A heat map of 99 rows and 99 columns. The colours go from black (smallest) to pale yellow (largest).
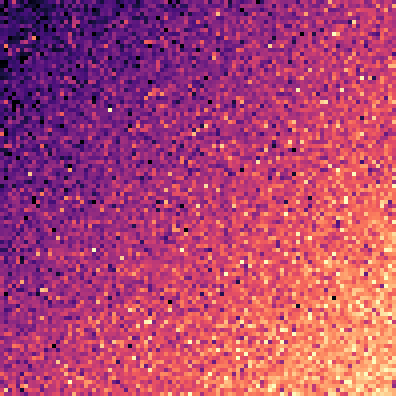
The histogram is bell-shaped. The bottom right is the ninth with the highest average. The ninth with the lowest average is the top left. No regular stripes run through it. No single row or column stands out from its neighbours. Values rise toward the bottom right. Fine speckle covers the field.
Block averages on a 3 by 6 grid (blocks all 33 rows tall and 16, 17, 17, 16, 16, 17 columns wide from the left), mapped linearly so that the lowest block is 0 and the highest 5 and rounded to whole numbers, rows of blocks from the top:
011223 / 122334 / 233445
